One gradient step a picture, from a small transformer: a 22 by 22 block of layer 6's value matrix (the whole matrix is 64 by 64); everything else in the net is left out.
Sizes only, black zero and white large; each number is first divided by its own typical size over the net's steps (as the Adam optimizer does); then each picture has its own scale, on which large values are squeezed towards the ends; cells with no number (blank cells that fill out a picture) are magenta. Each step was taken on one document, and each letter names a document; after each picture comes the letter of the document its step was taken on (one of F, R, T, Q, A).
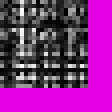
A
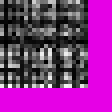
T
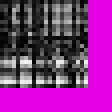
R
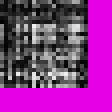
T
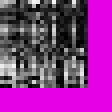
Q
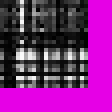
A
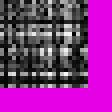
T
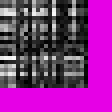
Q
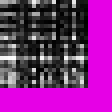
Q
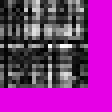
T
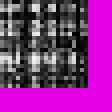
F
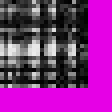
F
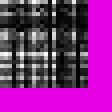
Q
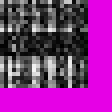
F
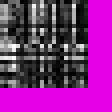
Q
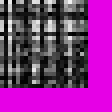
F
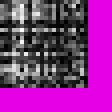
A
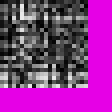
R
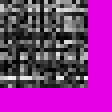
R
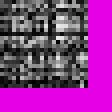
R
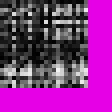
R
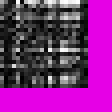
T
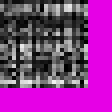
R
